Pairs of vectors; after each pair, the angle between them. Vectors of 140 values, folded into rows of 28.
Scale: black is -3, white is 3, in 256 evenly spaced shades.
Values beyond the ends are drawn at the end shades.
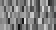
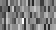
partly opposed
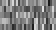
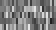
partly opposed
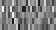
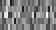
orthogonal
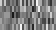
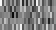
nearly parallel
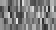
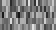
partly aligned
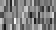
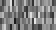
nearly opposite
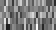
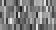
partly aligned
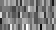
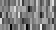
nearly opposite
